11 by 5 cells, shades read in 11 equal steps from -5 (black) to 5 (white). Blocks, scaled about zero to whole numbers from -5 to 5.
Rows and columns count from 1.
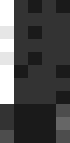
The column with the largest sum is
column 1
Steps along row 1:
down down up down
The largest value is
5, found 6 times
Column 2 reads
-3 -3 -3 -3 -3 -4 -3 -3 -4 -4 -4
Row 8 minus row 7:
0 0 0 0 -1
